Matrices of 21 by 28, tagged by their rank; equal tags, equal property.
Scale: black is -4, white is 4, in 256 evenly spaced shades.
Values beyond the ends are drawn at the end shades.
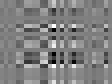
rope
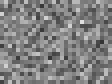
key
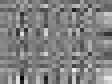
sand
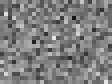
key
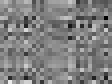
sand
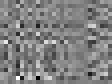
sand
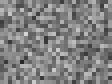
key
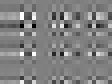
rope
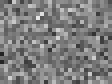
key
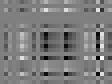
rope
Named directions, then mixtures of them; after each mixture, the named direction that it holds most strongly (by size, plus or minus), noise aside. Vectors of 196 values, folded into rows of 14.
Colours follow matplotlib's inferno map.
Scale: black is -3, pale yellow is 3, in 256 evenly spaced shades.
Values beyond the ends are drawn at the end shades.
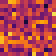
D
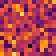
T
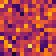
T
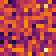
D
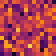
T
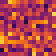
D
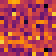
D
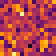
T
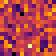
T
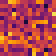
D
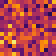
T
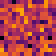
D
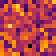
T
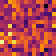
D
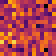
D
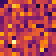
T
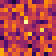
D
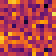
D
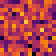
D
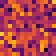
T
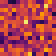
D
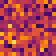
T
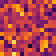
T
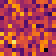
T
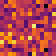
D
